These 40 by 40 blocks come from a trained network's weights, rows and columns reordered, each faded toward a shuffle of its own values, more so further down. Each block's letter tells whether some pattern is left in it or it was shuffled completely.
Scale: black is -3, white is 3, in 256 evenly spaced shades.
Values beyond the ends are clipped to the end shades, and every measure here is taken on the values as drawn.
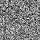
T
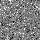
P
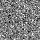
P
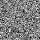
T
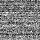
T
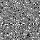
T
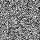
P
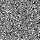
P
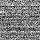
T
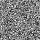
P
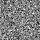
P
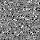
T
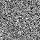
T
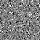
T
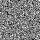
P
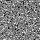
P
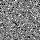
P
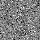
P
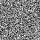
P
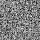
P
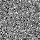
P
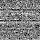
T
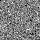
P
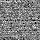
T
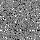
T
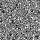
P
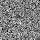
P
